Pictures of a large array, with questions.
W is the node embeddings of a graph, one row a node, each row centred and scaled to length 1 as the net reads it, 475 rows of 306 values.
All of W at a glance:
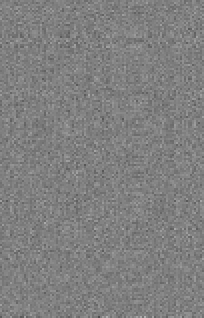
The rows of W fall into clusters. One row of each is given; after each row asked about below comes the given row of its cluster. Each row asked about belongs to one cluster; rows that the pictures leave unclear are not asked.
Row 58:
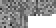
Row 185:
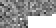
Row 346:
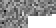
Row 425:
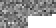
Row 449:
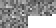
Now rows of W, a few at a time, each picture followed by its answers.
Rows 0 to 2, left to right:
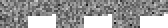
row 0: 185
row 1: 346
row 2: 58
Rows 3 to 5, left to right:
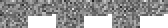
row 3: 425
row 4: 58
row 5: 58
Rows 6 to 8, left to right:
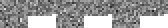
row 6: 185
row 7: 425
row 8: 346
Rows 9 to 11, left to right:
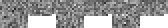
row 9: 58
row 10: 449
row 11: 449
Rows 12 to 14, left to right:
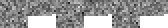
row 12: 185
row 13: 449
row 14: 185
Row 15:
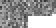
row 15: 58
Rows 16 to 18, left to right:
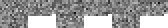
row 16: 58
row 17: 425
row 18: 449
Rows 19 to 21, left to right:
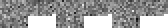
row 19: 449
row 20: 185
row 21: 58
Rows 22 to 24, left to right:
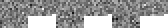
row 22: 346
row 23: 346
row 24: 185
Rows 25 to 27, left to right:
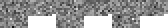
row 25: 425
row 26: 449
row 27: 185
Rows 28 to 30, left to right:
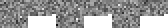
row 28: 346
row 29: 185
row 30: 449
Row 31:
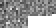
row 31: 346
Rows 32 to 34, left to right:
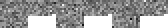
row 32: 425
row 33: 449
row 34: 58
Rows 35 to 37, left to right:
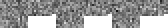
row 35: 58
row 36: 346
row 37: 346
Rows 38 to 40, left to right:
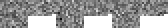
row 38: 425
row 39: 185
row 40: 425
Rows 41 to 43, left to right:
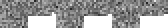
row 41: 58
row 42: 58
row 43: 346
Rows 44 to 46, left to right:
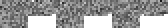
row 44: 58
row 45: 346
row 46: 425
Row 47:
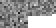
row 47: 185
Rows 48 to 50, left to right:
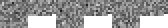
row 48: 425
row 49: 346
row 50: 346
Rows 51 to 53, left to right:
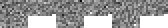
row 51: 425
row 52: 425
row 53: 346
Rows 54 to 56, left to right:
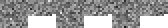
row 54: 425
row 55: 425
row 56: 425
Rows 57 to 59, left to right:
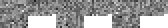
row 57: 449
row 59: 185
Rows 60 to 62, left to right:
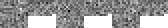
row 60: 449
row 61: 58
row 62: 449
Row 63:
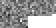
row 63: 185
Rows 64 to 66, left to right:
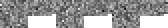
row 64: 185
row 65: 185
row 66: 425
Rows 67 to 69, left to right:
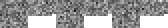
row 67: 425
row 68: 58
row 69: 425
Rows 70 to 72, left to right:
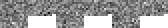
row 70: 425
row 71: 425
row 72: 185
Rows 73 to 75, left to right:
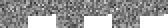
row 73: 346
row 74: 58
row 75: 346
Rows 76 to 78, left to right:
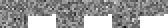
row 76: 58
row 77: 425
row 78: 185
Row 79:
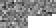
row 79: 425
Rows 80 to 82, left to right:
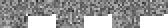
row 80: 58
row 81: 346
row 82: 58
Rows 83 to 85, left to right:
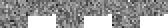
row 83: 449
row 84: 346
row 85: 185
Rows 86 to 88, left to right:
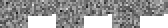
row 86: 346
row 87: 346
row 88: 58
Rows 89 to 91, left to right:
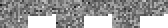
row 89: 346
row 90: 449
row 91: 58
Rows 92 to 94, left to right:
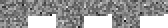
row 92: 425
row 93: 58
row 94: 185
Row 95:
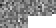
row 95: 346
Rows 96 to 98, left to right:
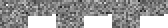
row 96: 449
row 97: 425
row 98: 449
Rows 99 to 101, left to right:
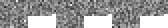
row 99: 185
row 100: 58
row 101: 346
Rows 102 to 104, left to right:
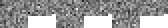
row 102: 346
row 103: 449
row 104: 346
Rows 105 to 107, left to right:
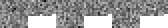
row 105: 58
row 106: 58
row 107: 346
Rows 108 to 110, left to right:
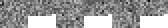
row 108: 346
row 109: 449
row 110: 58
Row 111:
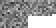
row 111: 425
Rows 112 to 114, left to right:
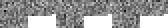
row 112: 346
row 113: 185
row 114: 58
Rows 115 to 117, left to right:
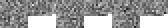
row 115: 185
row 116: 58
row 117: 58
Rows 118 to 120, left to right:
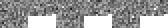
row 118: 346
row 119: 58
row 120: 346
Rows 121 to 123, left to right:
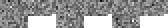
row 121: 58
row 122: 58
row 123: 185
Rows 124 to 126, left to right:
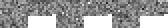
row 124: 449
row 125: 185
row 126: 425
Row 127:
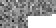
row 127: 185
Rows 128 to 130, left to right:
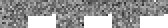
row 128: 58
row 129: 449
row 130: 346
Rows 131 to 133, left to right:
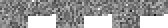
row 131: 58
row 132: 346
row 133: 58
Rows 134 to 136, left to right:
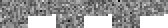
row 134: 346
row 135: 449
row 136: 185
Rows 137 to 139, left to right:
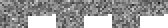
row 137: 185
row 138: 425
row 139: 449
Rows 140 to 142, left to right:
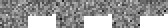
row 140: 449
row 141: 185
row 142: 449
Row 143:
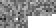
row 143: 185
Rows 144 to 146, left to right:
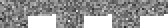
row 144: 185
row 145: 58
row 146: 425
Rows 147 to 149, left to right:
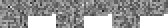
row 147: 58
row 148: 185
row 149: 58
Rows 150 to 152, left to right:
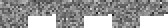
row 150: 449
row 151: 425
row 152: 425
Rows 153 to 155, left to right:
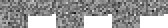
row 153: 58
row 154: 425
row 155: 346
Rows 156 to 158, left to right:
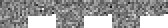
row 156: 346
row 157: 425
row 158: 425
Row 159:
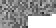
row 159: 58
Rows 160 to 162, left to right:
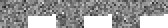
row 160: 425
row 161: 185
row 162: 185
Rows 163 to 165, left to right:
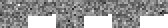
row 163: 425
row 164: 449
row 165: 425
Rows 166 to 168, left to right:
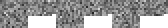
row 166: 425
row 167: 346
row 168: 58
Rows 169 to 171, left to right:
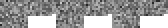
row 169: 185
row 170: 346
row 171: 58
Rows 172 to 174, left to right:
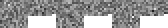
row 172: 346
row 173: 425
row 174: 346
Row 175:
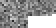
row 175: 185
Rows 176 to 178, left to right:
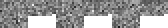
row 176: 346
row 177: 449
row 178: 449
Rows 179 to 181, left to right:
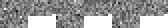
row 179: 346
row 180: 449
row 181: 346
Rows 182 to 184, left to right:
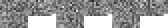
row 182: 58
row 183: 58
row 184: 58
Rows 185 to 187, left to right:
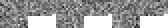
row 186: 449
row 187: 58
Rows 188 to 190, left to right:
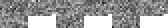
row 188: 58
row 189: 449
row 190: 58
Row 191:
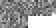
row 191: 58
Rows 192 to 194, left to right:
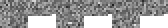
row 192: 58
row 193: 425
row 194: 346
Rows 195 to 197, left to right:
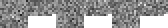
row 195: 449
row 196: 58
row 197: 346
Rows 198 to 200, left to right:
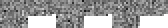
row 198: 346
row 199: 449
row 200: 58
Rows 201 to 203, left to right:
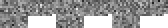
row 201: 449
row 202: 449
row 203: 58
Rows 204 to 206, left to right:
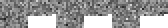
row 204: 185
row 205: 58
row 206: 425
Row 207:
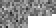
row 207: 346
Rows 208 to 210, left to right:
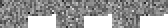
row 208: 346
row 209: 185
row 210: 58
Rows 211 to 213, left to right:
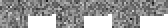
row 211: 58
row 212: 185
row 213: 58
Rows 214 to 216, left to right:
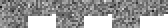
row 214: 58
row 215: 425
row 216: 346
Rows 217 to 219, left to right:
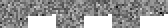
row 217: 346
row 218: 449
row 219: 425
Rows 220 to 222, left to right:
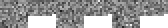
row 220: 449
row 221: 346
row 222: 185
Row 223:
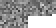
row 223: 449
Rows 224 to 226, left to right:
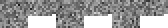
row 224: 425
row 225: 425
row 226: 58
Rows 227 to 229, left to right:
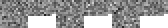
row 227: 58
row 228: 185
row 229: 185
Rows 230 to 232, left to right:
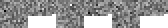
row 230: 346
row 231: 58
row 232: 185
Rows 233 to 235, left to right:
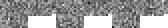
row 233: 58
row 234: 449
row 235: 58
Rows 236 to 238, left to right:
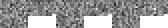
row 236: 449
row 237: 185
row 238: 346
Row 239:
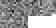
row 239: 58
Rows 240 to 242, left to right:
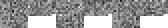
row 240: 58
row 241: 449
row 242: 58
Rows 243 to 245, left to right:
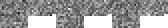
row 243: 425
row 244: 58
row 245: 425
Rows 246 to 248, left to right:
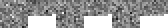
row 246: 449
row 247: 185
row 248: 185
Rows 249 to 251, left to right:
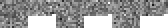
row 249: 425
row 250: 185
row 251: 58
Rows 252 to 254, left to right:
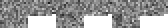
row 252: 346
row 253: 425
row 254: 185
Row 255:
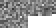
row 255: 346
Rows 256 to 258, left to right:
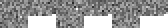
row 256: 346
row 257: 449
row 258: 346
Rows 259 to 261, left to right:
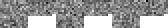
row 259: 449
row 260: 449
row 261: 58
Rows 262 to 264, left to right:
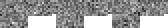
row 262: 425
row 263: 58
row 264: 449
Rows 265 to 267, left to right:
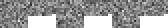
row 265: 346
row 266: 449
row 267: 185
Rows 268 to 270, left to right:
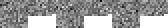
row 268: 346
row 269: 58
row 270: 425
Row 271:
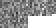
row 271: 346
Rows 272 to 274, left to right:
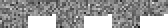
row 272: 449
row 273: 346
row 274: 58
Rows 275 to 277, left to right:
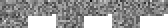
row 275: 425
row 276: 58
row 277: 58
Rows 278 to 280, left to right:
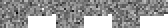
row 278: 346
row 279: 346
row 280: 425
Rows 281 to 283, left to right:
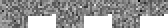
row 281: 58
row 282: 346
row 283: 449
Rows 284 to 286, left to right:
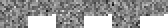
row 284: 185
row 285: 449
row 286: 185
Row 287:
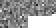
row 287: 346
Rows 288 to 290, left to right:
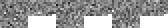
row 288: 425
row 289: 346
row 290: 346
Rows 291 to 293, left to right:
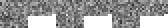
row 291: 185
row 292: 185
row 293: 425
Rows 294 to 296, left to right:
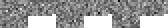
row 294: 449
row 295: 346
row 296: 185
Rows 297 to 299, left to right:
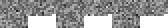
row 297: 58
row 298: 425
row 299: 58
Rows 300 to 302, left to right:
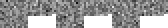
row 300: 185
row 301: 185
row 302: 185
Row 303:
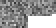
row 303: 58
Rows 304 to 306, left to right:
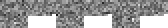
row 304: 425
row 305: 425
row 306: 185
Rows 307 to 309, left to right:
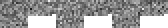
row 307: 425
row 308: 346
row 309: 449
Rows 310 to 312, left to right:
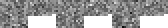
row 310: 185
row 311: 185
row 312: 185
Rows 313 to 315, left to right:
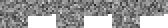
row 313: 425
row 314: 425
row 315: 185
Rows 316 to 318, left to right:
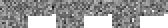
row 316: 58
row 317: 425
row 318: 185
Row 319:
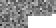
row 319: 185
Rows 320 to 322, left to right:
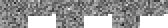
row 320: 58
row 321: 425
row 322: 58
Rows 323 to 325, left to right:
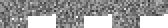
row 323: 185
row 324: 346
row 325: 58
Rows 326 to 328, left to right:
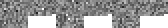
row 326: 346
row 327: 185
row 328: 425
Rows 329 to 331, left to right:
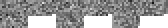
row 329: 425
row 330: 425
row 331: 58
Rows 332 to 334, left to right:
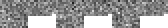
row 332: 58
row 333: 449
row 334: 185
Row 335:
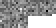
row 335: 449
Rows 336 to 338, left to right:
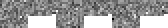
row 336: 346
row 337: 449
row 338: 425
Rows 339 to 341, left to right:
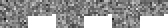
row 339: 185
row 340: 58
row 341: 449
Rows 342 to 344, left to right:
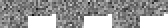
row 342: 58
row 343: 58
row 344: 58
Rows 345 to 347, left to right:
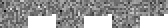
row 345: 346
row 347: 449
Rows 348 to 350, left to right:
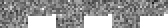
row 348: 346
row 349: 449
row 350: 58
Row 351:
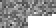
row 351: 425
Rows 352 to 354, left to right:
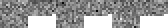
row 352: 449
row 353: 346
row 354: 58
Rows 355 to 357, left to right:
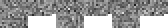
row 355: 58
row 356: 58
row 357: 425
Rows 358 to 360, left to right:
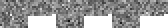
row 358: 185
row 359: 449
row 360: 425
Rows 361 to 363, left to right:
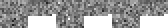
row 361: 449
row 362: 185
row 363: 449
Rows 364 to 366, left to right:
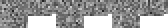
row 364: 58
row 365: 185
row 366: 58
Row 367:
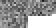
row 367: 58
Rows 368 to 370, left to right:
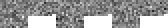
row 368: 425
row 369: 185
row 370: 346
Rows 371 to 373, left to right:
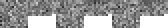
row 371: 185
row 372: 449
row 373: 449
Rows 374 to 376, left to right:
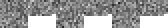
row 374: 58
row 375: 346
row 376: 346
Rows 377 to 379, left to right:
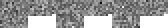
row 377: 346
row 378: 425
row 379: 58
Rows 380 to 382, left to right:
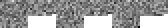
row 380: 425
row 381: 346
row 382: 58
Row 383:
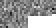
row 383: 346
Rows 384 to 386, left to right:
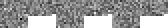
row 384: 346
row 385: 346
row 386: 58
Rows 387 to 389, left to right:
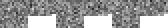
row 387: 346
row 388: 185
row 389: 185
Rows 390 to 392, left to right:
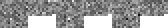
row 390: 425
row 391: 185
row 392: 449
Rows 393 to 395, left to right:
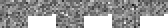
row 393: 425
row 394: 185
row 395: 449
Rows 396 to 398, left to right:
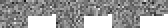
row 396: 425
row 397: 346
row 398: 58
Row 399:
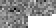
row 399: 58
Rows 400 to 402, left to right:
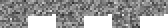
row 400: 425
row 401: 425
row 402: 185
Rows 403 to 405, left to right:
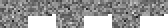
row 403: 449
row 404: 425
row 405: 449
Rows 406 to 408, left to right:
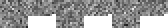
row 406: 58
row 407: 425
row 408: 449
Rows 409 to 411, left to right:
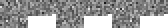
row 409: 185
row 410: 346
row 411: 346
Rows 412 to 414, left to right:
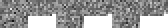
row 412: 449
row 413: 58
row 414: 58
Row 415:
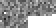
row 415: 185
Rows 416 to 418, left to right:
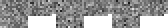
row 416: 58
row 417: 185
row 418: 449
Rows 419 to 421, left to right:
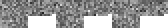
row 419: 58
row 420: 185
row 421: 449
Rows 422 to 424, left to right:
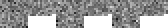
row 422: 58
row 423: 185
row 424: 185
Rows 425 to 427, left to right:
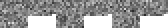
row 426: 185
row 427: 58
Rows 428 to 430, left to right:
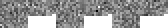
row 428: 346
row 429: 346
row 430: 58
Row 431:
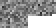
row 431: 425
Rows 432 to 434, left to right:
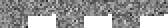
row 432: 58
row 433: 449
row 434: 425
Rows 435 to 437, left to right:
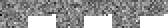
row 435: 425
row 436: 449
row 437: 185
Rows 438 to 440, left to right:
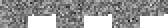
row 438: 58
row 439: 425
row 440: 346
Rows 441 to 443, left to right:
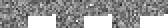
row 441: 449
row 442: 185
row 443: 346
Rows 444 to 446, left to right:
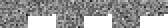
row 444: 449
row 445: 58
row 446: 425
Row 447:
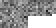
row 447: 449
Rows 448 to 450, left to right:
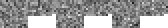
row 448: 185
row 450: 185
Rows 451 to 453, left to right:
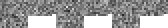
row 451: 425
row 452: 58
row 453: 346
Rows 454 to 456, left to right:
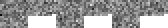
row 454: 425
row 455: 185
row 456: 185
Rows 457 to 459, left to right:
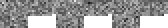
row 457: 185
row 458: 449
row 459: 449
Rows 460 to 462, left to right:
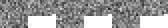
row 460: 58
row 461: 346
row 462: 346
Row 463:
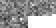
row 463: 185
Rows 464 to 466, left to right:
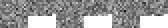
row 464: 449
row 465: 185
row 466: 58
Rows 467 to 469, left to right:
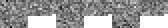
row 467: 185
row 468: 425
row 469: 449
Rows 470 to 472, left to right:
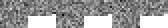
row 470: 346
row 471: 425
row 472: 58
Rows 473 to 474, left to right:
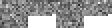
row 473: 449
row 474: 425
